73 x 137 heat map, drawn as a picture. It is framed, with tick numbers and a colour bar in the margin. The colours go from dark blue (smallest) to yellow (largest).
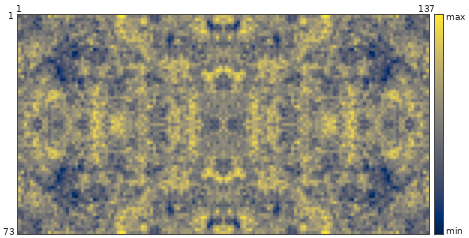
Odd rows or columns: none. Slope: none. Grain: blotchy. Mirror symmetry: left to right and top to bottom. Seam: none.
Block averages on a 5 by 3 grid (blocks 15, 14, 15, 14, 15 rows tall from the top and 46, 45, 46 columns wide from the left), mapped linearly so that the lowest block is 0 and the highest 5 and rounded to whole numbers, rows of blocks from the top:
0 1 0 | 0 5 0 | 5 4 5 | 0 5 0 | 0 1 0
